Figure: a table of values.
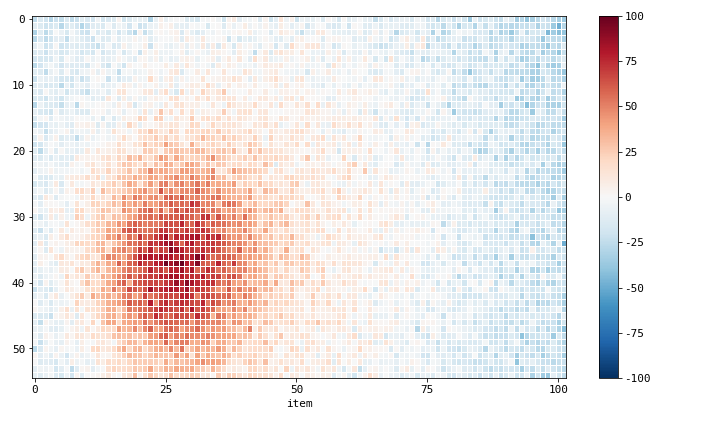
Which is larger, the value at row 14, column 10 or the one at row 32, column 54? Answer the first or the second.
the second
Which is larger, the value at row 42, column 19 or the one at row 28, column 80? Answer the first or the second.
the first
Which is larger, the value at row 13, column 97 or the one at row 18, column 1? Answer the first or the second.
the second
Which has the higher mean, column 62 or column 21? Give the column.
21
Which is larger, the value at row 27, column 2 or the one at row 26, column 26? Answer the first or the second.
the second
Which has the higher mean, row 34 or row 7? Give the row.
34
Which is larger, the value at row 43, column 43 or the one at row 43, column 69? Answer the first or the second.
the first
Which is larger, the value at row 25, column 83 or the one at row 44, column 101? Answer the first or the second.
the first
